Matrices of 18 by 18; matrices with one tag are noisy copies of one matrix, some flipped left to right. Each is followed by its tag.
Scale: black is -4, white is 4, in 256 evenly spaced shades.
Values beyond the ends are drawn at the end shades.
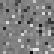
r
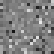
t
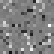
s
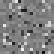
s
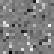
s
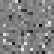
s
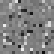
s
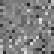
t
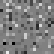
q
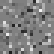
s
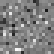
r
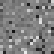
t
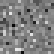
r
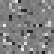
s
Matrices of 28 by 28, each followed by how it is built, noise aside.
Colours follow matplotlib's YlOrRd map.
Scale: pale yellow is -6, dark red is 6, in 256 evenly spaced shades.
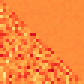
lower triangular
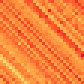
Toeplitz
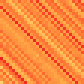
Toeplitz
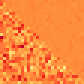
lower triangular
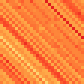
Toeplitz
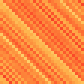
Toeplitz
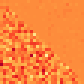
lower triangular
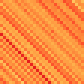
Toeplitz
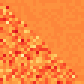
lower triangular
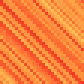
Toeplitz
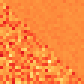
lower triangular
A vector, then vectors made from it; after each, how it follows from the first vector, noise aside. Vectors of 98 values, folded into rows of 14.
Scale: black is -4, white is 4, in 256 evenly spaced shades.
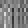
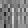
negated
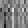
negated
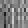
negated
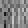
negated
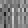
negated
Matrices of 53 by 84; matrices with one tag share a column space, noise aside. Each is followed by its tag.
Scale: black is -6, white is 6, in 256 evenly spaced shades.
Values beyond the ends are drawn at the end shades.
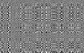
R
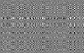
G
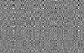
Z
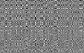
Z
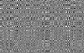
Z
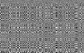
R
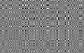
Z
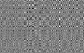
Z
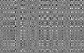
Z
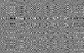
G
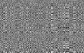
R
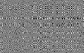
G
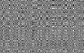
Z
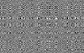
G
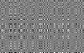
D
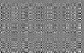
R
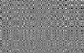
Z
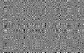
D
